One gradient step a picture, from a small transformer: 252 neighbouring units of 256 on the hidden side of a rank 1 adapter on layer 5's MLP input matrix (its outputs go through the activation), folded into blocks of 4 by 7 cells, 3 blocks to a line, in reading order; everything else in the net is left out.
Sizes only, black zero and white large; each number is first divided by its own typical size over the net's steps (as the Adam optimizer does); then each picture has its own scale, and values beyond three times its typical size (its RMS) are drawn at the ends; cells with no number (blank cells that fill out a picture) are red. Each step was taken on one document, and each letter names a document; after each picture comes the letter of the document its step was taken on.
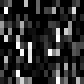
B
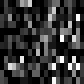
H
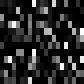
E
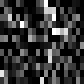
B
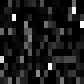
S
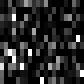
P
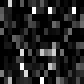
S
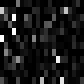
P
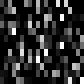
B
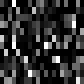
E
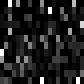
S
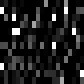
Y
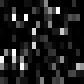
P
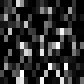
B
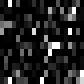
S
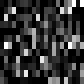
H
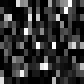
H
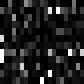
S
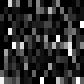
S
